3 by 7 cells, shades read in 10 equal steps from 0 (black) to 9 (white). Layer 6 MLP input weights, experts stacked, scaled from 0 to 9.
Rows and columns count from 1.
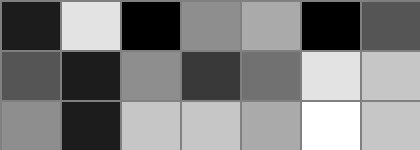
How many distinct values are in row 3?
5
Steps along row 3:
down up same down up down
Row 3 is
5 1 7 7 6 9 7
